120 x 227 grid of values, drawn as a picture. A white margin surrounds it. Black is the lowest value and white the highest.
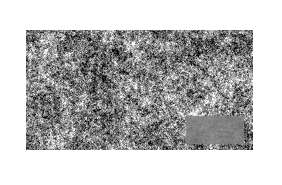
The halves do not mirror each other. The ninth with the highest average is the middle right. The bottom right is the smoothest part. The values follow a bell shape. Overall the values sit about 50% of the way up the scale. There are no regular stripes. An odd patch, calmer than its surroundings, sits in the bottom right.
